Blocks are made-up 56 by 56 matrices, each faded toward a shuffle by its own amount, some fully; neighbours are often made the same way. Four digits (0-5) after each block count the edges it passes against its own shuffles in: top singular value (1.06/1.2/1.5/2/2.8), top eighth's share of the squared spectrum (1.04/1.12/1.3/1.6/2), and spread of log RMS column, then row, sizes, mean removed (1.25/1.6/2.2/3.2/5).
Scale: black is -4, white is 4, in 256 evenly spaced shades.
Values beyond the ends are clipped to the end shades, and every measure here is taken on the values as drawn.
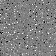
2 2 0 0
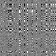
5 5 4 3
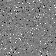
1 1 0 0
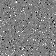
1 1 0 0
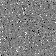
0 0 0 0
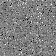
0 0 0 0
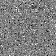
3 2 1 1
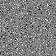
2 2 0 0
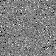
2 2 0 0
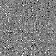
3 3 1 1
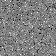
0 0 0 0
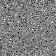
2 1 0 0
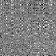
4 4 2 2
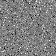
1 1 0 0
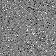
0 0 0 0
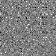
3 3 1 2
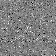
2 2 0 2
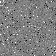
1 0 0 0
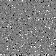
1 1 0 1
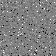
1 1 0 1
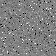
0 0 0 0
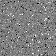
1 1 0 0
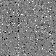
2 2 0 0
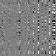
4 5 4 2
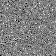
2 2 0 0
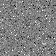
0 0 0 0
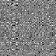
4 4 2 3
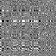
4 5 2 3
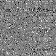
3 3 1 2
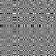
5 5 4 4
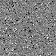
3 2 0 1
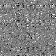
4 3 1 2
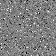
2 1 0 0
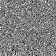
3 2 0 1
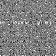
3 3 1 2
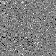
3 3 0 1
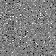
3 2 0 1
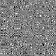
4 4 2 2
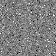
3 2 1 0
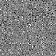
3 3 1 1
